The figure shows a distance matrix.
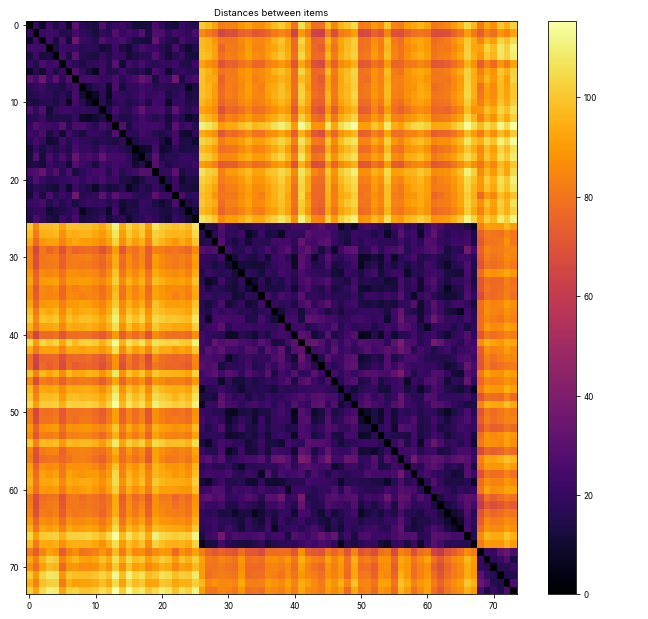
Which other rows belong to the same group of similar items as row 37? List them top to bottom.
26, 27, 28, 29, 30, 31, 32, 33, 34, 35, 36, 38, 39, 40, 41, 42, 43, 44, 45, 46, 47, 48, 49, 50, 51, 52, 53, 54, 55, 56, 57, 58, 59, 60, 61, 62, 63, 64, 65, 66, 67
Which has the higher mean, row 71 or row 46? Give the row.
71
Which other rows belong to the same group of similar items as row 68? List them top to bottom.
69, 70, 71, 72, 73
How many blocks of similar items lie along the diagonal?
3
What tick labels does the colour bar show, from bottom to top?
0, 20, 40, 60, 80, 100
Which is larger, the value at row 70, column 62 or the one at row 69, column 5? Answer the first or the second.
the second
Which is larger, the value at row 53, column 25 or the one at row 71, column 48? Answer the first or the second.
the first
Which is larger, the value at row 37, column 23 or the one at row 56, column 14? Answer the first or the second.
the first
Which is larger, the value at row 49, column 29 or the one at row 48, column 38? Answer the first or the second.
the first
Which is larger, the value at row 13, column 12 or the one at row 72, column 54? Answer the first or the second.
the second
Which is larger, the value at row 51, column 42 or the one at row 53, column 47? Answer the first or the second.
the first
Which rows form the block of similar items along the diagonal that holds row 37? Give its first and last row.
26 to 67
